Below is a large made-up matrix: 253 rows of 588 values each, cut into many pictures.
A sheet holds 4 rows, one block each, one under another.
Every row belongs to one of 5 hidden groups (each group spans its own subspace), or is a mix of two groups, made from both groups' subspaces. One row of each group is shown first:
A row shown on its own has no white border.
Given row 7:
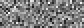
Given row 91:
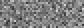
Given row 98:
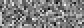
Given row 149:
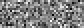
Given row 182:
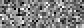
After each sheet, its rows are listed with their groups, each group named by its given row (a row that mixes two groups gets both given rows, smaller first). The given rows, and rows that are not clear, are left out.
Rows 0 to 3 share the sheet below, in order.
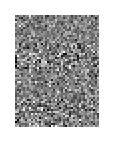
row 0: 7
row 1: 98
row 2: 7
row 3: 98
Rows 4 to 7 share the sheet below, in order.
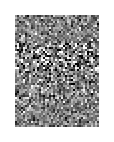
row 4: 91
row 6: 98
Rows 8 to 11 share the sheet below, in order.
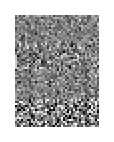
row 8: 91
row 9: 98
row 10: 7
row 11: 7
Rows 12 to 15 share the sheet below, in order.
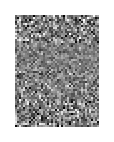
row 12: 149
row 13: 98
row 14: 149
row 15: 98
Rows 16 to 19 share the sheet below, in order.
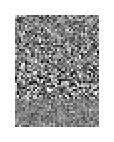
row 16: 149
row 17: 91
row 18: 98
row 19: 98
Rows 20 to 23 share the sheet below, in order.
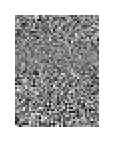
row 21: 91
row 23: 98
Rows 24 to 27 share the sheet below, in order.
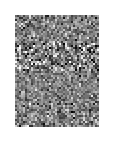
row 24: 7
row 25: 149
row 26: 91
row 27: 98
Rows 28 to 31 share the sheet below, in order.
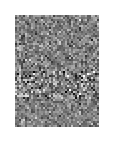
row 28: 91
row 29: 149
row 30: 149
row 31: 91
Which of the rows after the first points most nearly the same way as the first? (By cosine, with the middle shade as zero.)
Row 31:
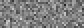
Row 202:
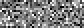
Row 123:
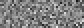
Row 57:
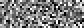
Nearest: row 123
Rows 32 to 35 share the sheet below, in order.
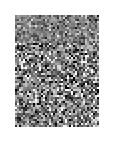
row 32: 7
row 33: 149
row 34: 91
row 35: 182
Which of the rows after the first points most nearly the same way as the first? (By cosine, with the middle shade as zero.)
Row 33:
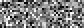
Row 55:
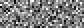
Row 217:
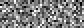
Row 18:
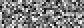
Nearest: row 18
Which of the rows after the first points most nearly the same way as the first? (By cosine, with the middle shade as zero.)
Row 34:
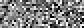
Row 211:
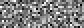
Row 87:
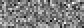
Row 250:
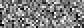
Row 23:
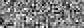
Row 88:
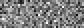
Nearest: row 250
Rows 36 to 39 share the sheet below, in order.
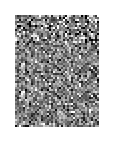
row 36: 7
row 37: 91
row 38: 91
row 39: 98
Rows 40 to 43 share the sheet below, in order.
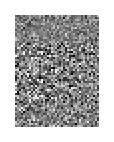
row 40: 7
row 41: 98
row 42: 98
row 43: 7
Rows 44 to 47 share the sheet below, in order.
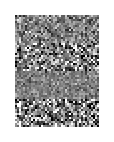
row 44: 149
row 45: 91 and 149
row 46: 7
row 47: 149
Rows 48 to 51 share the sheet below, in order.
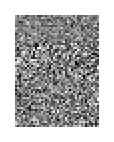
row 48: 91
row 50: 149
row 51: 7
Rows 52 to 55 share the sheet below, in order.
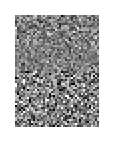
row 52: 98
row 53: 91
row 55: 7
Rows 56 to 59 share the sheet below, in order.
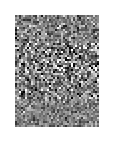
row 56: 98
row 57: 91
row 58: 91
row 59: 7
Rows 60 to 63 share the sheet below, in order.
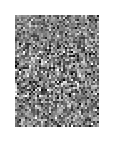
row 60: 7
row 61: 98
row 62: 98
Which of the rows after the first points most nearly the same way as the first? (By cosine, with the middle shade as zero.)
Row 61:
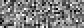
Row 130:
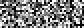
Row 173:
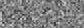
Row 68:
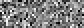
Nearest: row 68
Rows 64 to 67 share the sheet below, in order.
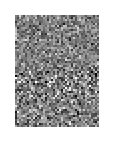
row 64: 98
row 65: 91
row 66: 7
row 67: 98
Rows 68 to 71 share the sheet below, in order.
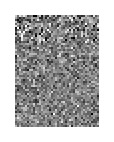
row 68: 98 and 149
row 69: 98
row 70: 182
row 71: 182
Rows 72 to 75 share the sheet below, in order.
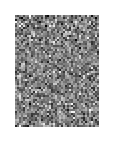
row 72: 7
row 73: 91
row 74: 149
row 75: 98
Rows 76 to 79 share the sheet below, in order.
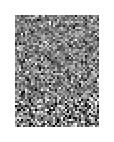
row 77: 149
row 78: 91
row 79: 7
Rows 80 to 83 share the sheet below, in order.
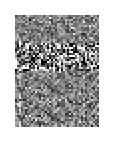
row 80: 98 and 149
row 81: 98
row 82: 149
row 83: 149
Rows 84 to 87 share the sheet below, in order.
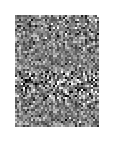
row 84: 7
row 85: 149
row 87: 149
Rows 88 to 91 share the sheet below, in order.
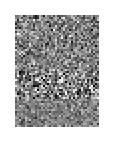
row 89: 7
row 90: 182
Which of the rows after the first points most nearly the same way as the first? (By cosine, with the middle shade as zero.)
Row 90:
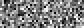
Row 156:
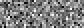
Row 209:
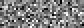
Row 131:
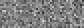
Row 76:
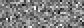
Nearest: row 156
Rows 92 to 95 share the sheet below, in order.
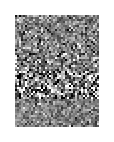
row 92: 149
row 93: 98
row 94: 149
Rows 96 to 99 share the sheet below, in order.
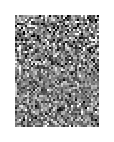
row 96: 7 and 149
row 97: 149
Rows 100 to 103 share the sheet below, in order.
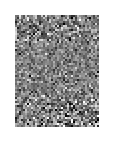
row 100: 98
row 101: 7
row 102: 7 and 98
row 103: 91
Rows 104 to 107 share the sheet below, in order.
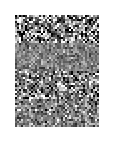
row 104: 149
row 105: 98
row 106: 98
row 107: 7
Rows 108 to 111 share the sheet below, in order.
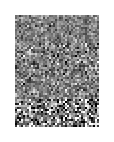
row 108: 7 and 149
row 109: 7
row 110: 7
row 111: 7
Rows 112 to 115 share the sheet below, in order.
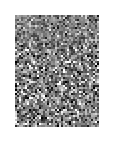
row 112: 7
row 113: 7 and 91
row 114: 98
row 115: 98
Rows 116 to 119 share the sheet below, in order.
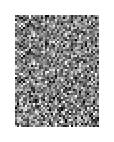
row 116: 7
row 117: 7
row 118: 7
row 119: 182
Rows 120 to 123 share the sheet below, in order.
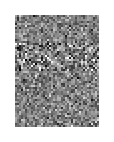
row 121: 149
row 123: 91
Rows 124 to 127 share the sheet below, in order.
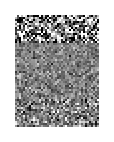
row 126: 149
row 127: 7
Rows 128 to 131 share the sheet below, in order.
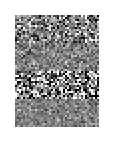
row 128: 7
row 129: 7
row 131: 7
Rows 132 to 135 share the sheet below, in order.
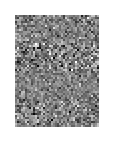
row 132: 7 and 149
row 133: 182
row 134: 91
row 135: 182
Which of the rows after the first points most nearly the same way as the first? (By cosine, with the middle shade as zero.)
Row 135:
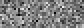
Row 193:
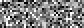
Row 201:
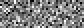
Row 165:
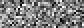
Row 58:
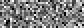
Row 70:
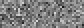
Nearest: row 165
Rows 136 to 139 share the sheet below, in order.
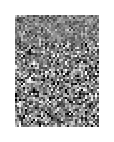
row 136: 149
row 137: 7
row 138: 7
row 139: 149
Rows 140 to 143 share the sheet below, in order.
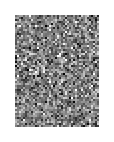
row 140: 7
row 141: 98
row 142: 182
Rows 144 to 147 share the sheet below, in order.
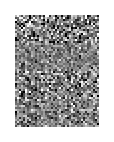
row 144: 7
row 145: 91
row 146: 91
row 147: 91 and 98
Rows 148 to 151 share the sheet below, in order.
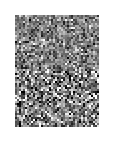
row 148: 98
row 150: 91
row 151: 149
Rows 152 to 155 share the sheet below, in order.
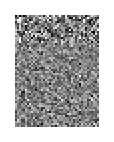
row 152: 149
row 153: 98
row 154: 91
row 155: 91 and 98
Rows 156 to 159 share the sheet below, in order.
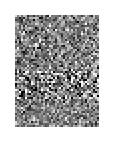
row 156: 149 and 182
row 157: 182
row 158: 91
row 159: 7
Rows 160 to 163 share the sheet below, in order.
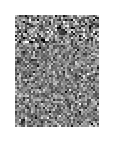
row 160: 98
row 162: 149
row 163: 91
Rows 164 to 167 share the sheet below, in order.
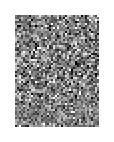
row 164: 7
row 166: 7 and 149
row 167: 7 and 98
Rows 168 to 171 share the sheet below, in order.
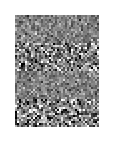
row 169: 91
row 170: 7 and 98
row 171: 98
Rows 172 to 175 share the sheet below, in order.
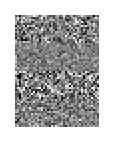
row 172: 149
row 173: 98
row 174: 149
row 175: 98
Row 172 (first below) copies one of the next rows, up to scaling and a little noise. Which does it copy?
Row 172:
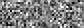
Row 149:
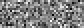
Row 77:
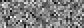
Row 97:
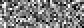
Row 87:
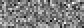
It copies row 149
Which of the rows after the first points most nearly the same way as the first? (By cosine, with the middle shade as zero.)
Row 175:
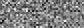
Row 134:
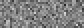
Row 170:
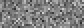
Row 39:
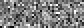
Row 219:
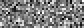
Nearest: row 134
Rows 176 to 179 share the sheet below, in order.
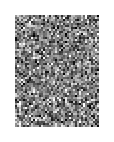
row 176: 7
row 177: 182
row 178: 7
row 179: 149
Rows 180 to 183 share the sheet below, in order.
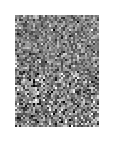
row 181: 98
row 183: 182
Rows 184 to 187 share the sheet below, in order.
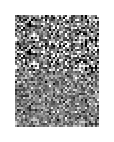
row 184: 7
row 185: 7
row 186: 7 and 149
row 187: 7
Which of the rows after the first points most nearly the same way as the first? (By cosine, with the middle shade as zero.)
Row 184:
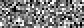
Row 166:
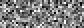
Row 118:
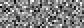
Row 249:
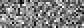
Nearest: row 166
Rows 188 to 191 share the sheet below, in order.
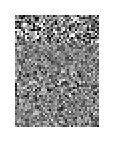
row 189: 149
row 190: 98
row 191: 182
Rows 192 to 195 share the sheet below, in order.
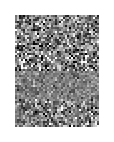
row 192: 182
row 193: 149
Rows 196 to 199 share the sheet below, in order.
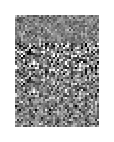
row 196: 149
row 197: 7
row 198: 7
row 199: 7 and 98
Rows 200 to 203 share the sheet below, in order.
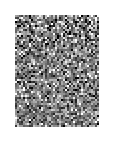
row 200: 7
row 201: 7
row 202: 7 and 149
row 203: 91 and 98
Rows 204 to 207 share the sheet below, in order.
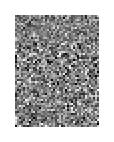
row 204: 7
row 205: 98
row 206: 7
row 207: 91 and 98
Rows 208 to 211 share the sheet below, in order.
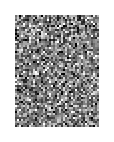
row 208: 98
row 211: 7 and 98
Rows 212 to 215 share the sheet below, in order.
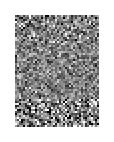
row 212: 7
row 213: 98
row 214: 149
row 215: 7 and 91
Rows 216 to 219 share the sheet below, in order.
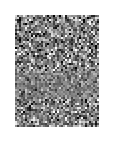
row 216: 149
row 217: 7
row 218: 91
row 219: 7
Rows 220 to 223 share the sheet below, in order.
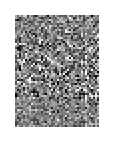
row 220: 91 and 149
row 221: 149
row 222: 7
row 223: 7
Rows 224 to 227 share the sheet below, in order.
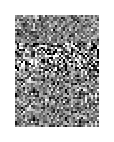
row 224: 182
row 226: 7
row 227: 7
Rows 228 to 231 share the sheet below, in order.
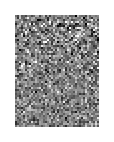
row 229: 91
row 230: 7 and 149
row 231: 7
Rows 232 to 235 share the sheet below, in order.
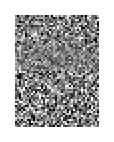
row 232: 7 and 91
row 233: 149
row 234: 149
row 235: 7
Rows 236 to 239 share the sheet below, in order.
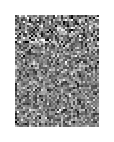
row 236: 98
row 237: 7
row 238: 98
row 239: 98
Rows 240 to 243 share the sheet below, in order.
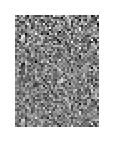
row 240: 91
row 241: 91
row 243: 91
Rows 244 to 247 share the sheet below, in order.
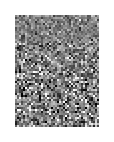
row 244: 91
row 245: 149
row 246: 149
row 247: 7
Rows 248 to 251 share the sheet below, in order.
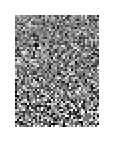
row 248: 7
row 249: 182
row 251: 91 and 98
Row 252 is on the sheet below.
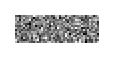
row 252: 7 and 149
